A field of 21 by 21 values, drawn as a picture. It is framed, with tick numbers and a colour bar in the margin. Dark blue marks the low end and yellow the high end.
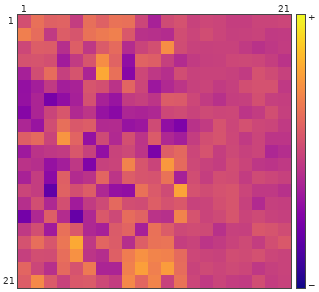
Slope: none. Seam: vertical, 60% of the way across, the right part calmer. Calmest part: top right. Mirror symmetry: none. Stripes: none. Ninth with the highest average: bottom middle. Odd rows or columns: none.
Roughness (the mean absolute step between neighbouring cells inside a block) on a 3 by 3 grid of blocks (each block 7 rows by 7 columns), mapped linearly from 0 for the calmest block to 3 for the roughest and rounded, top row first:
220 | 330 | 320
